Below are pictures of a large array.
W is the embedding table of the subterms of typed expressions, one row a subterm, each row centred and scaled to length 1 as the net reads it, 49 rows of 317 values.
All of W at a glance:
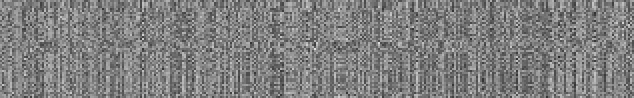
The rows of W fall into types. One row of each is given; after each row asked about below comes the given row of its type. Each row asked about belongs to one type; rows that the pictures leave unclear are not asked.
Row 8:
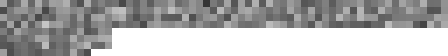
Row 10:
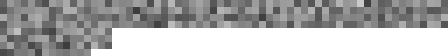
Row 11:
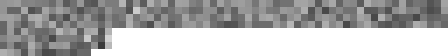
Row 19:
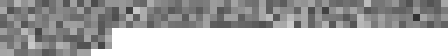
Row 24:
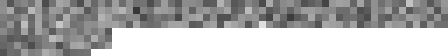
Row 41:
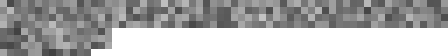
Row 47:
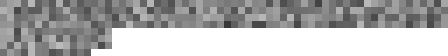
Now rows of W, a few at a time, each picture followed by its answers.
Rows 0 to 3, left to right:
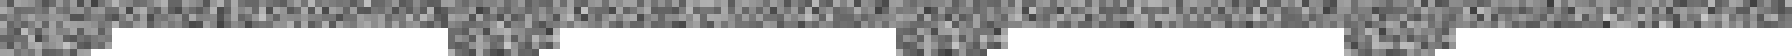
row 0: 19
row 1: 41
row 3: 19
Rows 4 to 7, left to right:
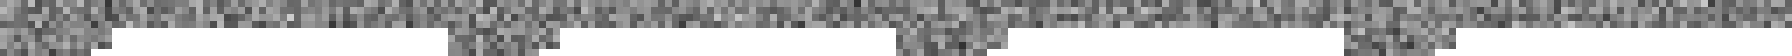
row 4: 47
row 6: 8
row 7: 10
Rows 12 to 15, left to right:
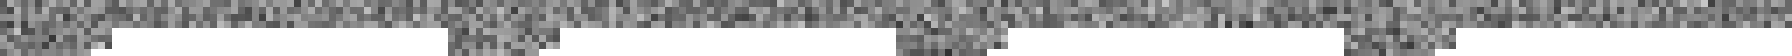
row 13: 24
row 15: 10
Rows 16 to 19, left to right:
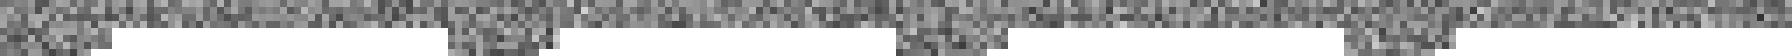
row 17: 11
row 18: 10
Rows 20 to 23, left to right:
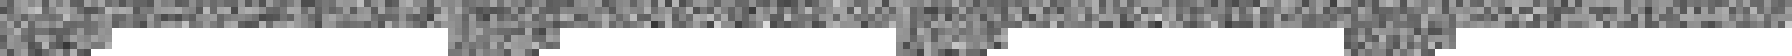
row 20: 8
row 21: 47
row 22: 47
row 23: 41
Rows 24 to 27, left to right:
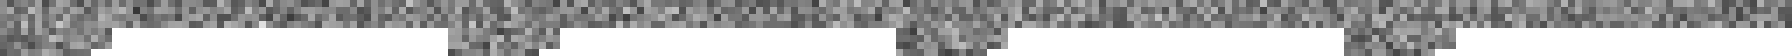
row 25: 47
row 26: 41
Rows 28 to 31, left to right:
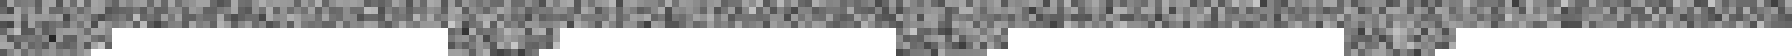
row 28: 10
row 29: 11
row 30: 10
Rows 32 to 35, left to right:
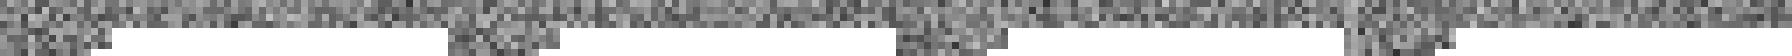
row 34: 24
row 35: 11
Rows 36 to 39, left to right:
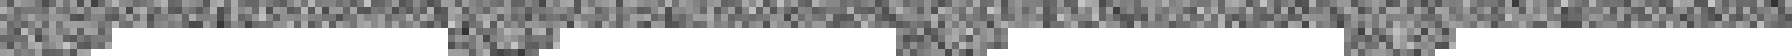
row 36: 19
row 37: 11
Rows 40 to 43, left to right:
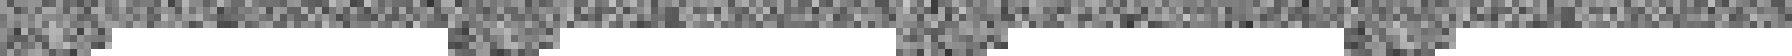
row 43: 41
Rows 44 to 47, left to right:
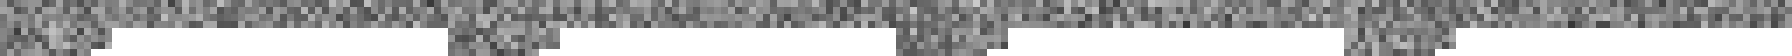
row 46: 41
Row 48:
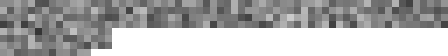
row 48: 19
